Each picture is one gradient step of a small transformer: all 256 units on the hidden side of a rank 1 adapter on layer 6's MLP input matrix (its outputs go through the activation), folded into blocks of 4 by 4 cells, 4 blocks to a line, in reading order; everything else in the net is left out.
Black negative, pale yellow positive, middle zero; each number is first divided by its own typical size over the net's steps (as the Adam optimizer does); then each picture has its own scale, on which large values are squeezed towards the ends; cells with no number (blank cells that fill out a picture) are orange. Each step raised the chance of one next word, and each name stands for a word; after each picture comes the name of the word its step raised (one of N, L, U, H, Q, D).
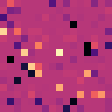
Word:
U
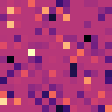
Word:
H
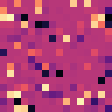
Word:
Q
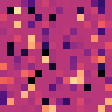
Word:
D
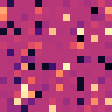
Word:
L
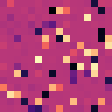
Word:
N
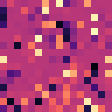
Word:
N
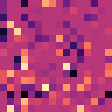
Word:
H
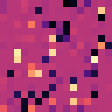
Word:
D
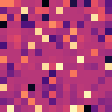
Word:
L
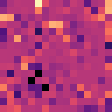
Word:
H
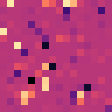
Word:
D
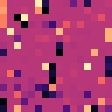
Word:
N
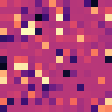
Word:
N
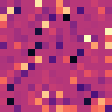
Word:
H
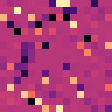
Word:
D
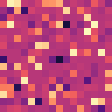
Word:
Q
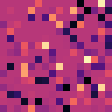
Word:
D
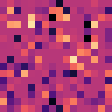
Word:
H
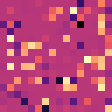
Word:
U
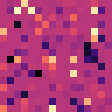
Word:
U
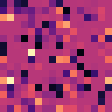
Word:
Q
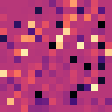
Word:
L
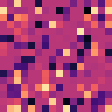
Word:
Q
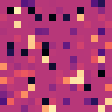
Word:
D
